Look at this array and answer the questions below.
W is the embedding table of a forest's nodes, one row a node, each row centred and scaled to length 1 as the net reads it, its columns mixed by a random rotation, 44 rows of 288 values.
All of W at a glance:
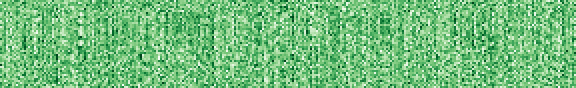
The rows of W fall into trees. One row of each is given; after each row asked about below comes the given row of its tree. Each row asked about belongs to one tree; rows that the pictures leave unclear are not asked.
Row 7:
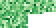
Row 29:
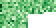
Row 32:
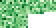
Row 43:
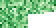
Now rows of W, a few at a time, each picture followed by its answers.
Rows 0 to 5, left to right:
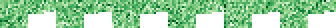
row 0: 43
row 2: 32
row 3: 43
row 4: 29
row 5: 43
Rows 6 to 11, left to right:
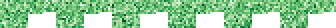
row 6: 7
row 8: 29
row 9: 7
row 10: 7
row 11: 7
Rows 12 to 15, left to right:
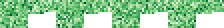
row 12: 32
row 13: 7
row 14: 7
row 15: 7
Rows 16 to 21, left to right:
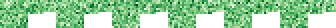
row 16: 7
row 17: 7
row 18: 32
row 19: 32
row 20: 7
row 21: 7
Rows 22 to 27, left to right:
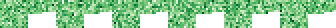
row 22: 7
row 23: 32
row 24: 32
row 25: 43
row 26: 32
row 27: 29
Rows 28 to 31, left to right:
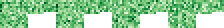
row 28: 29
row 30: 43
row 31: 32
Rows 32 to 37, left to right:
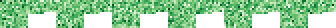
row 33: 7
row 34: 29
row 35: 43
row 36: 32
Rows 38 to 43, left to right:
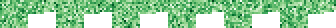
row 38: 43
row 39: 29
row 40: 29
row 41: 43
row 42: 32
